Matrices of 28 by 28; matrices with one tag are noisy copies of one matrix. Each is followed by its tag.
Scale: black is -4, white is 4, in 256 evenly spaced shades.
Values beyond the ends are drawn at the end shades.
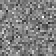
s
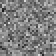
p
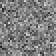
p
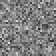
s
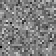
s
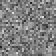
s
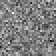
s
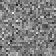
s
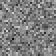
s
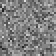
p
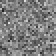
p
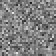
s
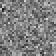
p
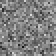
p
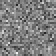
s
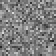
s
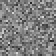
s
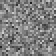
s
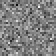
s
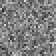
p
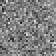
p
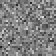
s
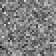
p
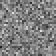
s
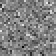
p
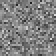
s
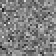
p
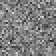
s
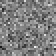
p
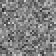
p
